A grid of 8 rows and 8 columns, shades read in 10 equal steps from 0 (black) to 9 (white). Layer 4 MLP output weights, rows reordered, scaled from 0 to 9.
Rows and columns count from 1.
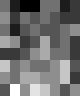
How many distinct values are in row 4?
5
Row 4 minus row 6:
-1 1 -3 -1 2 -2 -3 -1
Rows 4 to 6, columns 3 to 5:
2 3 6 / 3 5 6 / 5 4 4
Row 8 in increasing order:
3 3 5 5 5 7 8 9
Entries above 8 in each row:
0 0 0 0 0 0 0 1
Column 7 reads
1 2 4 4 4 7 7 3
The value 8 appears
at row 8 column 4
